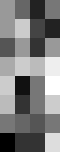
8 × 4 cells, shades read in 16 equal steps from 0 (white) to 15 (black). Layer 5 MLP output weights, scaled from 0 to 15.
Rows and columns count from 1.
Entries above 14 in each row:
0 0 0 0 0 0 0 1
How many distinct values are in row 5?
4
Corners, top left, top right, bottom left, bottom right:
6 8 15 2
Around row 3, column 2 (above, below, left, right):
3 3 10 12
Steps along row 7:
up up down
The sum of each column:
57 68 78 41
